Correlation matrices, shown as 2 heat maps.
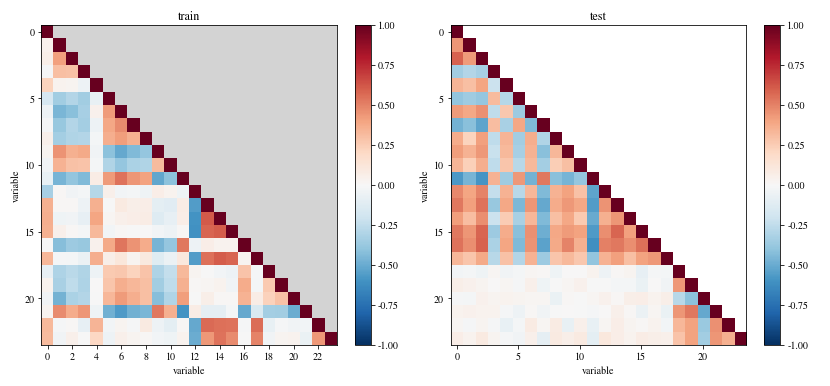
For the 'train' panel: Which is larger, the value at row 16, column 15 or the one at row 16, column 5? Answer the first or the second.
the second
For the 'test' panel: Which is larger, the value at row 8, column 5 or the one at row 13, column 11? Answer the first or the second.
the first
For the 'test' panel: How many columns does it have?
24
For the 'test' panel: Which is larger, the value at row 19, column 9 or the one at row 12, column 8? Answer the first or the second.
the second
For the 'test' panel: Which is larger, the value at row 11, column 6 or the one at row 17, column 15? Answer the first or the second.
the second
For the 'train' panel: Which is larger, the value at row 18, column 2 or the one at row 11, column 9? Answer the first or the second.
the first
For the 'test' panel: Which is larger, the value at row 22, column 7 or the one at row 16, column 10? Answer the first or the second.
the second
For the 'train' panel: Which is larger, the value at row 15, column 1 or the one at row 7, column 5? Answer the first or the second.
the second
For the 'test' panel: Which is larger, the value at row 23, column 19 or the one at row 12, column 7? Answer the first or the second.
the first
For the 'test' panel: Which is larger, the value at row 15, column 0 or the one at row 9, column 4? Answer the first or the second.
the first
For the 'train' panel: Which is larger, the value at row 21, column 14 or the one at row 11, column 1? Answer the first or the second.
the first
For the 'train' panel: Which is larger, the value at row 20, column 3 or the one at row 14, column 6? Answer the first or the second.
the second
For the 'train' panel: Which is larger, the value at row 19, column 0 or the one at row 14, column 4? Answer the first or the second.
the second
